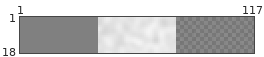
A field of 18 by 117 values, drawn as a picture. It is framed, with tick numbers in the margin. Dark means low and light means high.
The table splits into one row of 3 panels. Panel 1,1: middling, flat. Panel 1,2: very high, blotchy, faint in contrast. Panel 1,3: middling, checkered, faint in contrast.
